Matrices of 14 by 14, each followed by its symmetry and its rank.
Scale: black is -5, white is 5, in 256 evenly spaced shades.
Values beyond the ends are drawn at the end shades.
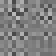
neither, rank two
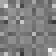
symmetric, rank three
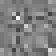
symmetric, rank three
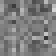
neither, rank three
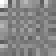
symmetric, rank two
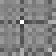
symmetric, rank two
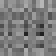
neither, rank two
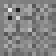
symmetric, rank two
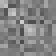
symmetric, rank three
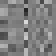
neither, rank two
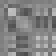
symmetric, rank two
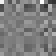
neither, rank two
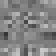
neither, rank three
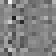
neither, rank three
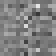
neither, rank three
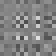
symmetric, rank two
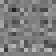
neither, rank three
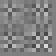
symmetric, rank two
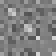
symmetric, rank three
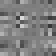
neither, rank two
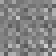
symmetric, rank three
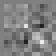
symmetric, rank two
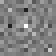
symmetric, rank three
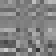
neither, rank two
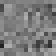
neither, rank three
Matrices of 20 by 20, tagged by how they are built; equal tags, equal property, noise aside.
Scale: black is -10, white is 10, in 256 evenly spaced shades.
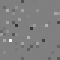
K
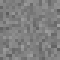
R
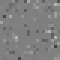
K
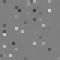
K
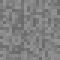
R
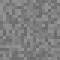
R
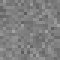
R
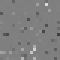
K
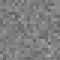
R
